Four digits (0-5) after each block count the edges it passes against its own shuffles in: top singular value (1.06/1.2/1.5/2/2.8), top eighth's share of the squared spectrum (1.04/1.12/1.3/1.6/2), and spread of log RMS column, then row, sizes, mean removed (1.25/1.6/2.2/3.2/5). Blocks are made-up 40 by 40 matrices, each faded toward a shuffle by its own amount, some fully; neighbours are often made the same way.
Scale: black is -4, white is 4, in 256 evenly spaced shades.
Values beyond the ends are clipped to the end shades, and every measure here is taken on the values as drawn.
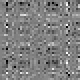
4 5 3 2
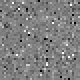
1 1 0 0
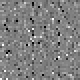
3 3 1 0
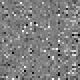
3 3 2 0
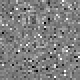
2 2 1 0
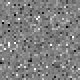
0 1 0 0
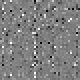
3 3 1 1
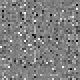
3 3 1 0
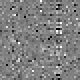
3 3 2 0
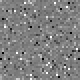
0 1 0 0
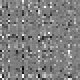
4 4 3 2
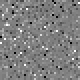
0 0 0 0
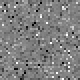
1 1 0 0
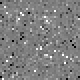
1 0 0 0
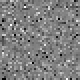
3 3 1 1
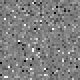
0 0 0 0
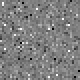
0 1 0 0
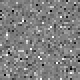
1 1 0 0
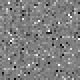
0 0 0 0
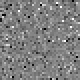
1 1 0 0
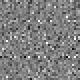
3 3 1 1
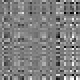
4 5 4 4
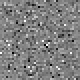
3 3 0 0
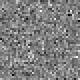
1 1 0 0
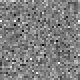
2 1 0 0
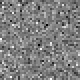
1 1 0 0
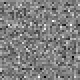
0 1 0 2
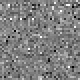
1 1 0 1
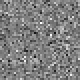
0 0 1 0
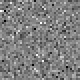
0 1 0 0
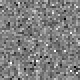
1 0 0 0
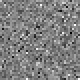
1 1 0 0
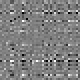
4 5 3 3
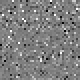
2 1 0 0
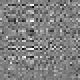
4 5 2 3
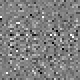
3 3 1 2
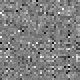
3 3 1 1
